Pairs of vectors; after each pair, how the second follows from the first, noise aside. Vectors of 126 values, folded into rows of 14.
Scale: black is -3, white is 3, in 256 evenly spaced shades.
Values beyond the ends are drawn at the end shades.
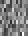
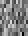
negated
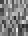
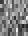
copied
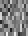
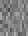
shrunk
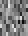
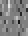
partly zeroed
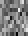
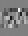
partly zeroed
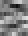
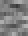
shrunk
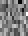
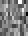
negated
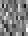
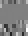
partly zeroed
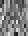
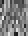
copied
